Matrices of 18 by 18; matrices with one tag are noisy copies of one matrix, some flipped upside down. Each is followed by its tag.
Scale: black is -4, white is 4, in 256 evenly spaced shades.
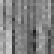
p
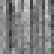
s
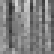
s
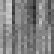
p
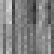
p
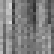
p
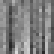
s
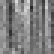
s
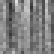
s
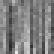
s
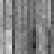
p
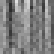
s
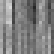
p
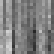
p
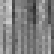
p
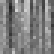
s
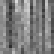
s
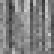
s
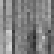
p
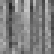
s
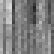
p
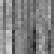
p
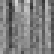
s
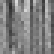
s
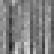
s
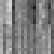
p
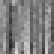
s
